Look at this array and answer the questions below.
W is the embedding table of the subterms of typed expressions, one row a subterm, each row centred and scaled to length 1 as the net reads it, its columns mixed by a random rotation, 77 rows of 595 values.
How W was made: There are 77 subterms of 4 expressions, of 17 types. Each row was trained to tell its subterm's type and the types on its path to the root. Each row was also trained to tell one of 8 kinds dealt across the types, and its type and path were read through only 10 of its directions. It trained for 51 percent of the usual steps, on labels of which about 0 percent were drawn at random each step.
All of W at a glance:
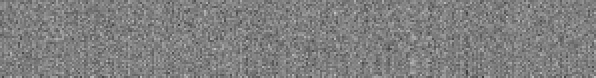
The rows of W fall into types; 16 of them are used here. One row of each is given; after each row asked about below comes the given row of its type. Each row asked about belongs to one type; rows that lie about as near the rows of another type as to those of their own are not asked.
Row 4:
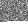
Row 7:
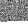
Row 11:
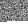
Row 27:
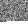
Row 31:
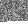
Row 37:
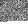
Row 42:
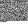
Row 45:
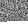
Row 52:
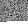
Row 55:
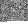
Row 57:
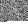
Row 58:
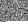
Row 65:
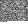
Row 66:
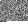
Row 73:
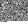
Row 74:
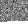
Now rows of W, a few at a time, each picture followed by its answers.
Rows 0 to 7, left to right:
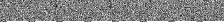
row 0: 58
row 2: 52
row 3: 37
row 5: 7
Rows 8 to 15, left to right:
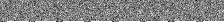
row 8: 7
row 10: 52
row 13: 37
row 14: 66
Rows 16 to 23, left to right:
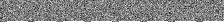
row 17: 7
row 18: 58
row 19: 37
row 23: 37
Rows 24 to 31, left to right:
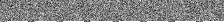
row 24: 74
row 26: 11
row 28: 7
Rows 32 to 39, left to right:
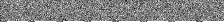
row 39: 52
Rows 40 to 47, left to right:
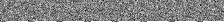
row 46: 7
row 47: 73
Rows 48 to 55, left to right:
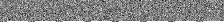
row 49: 58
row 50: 4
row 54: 37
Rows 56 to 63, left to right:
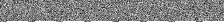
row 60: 42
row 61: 4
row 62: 11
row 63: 52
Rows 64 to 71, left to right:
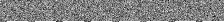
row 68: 11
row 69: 74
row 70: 74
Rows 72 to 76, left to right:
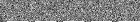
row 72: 52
